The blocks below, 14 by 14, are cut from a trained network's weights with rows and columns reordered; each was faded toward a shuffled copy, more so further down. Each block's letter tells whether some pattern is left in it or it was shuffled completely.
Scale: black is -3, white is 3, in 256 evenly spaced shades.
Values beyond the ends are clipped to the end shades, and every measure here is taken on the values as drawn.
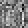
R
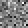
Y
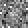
Y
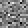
R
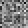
R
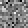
Y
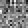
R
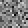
Y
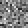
Y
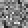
Y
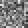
Y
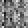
R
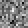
R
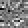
R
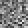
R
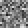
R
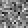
Y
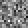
R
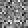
R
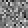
Y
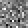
Y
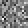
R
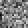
Y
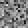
Y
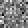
R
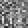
R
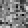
R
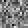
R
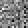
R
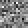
R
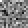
Y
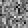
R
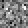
Y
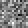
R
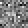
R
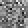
Y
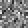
Y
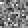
Y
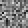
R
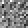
R
